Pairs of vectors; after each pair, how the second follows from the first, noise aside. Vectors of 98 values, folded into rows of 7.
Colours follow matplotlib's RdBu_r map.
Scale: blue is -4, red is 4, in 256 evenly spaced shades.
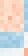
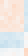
shrunk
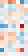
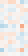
shrunk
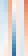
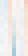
shrunk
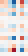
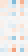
shrunk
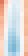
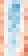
reversed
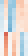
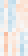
shrunk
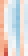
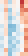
reversed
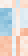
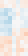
shrunk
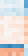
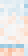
shrunk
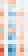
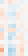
shrunk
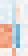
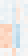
shrunk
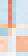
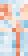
reversed
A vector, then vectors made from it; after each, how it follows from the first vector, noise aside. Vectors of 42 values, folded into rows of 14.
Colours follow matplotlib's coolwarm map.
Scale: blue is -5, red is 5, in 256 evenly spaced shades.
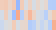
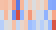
scaled up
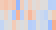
copied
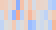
copied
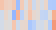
copied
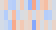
wrapped around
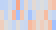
negated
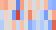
scaled up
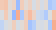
copied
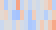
sign-scrambled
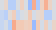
wrapped around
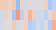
copied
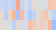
negated
